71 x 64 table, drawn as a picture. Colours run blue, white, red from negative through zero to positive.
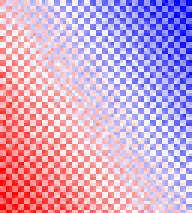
Mirror symmetry: none. Grain: checkered. Odd rows or columns: none. Ninth with the highest average: bottom left. Slope: up to the bottom left.
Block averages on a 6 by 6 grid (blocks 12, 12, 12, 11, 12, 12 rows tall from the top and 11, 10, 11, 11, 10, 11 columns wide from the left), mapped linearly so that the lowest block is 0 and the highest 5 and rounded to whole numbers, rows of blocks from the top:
322110
332210
433211
443221
543322
544332
